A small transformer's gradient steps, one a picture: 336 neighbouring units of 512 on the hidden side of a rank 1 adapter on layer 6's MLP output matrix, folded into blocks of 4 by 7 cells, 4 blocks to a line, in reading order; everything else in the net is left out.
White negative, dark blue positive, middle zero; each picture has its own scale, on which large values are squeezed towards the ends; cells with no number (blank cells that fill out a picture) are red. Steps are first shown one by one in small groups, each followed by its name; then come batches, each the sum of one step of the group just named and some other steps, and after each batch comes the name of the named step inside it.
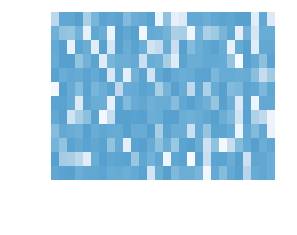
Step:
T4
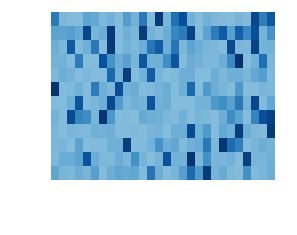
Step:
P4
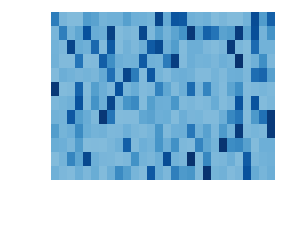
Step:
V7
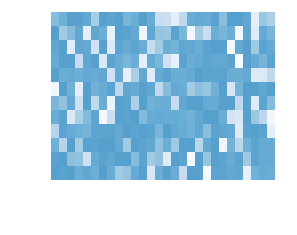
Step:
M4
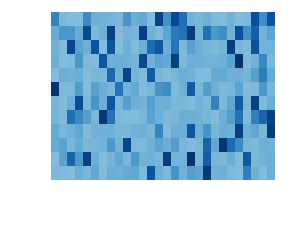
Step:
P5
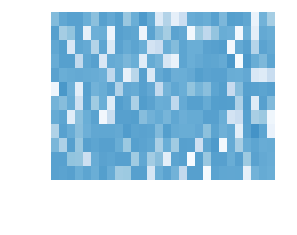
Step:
M4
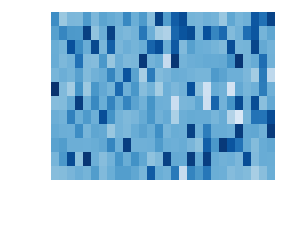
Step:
P5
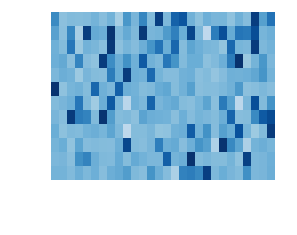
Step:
P4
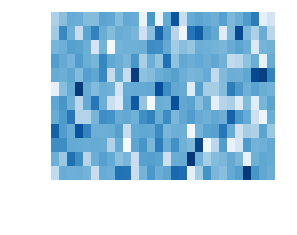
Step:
V7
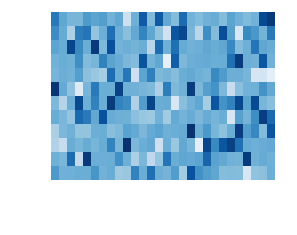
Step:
P5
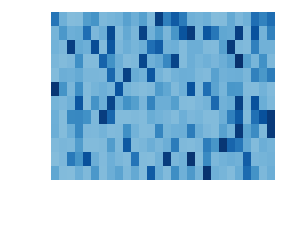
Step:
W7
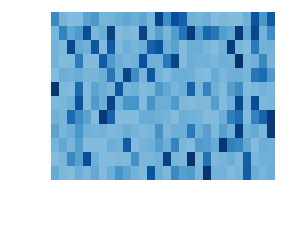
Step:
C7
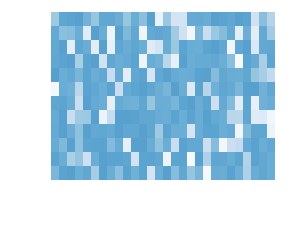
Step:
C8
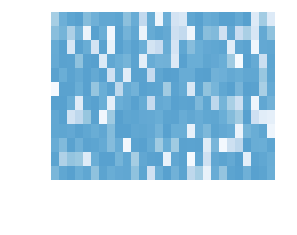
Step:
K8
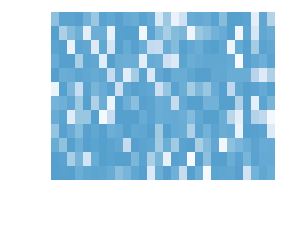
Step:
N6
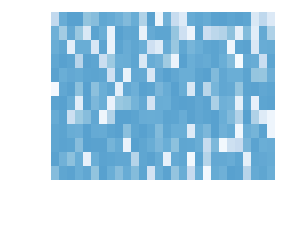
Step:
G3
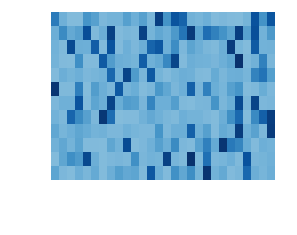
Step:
C7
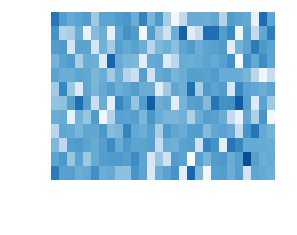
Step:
N6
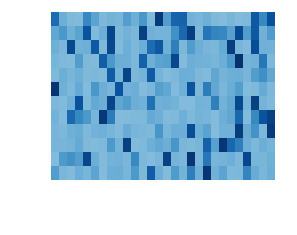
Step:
W7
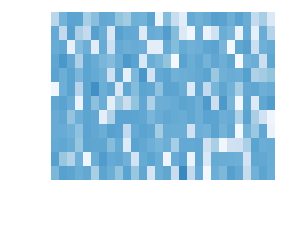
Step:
G3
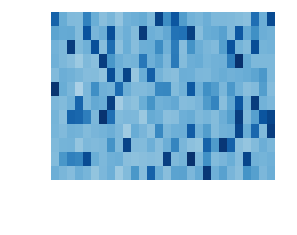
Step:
G3
